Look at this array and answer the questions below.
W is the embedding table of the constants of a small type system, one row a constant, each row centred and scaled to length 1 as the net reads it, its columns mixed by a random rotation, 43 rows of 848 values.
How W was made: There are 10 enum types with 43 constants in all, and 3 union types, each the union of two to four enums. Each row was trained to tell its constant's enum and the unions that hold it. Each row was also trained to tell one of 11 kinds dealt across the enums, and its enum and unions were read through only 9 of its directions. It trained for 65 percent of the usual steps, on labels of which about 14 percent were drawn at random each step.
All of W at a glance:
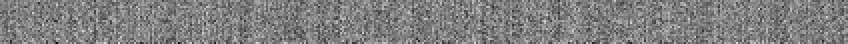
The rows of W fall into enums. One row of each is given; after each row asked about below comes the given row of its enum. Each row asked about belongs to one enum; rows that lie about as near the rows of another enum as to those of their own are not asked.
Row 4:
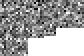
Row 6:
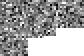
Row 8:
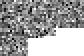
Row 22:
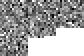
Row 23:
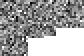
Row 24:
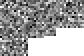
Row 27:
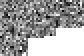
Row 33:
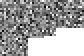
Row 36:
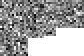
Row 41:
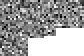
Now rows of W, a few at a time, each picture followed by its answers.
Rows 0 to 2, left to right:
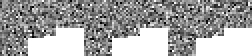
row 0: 36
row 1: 33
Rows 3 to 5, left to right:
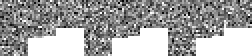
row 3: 41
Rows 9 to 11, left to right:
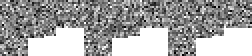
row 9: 33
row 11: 36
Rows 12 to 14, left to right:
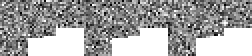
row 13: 41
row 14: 6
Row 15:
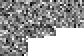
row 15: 23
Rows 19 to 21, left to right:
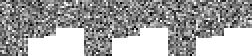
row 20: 33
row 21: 23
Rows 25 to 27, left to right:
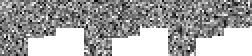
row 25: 6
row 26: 36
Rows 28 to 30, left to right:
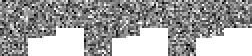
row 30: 22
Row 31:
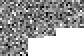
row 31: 24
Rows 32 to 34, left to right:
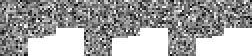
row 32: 6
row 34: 6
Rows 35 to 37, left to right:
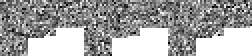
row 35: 27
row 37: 27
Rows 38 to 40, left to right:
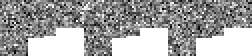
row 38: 33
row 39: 24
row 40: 36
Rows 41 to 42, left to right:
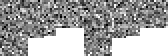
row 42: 8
